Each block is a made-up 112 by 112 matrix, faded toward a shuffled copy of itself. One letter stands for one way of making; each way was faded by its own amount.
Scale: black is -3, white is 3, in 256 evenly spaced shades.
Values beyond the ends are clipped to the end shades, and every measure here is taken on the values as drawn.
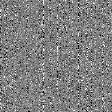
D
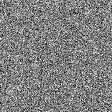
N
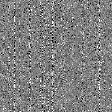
D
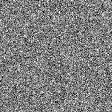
N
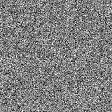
N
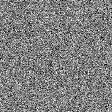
N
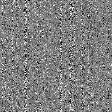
D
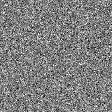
N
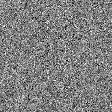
N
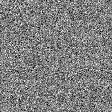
N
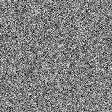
N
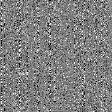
D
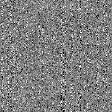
D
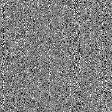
D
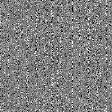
D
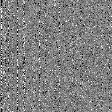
D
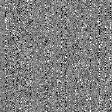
D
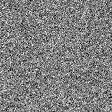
N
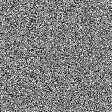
N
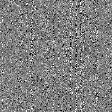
D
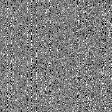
D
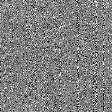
D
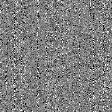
D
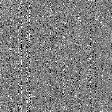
D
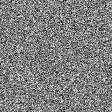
N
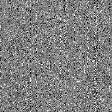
D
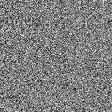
N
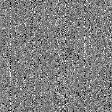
D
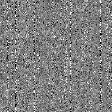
D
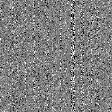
D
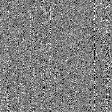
D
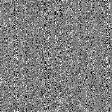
D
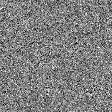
N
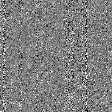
D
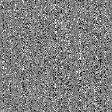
D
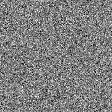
N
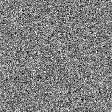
N
